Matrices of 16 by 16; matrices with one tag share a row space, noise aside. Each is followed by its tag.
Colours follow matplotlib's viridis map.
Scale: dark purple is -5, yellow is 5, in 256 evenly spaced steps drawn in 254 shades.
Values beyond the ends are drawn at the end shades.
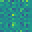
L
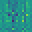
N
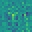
N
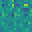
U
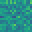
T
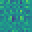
L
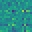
N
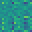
U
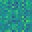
N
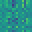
N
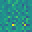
N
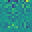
N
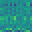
T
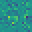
N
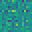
N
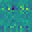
L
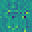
N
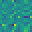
U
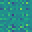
L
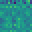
T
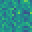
U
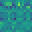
T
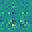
L
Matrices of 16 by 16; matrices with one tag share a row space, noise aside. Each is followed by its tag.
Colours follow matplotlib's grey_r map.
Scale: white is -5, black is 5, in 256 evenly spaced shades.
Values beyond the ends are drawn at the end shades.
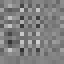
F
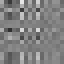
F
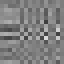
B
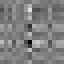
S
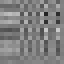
B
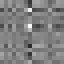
S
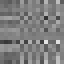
B
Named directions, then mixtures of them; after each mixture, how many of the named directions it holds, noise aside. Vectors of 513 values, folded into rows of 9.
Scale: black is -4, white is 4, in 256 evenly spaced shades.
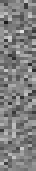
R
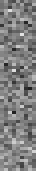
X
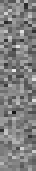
two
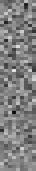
two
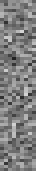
two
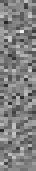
one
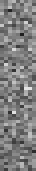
one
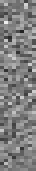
one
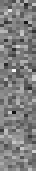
two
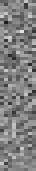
one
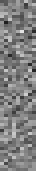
one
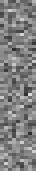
two
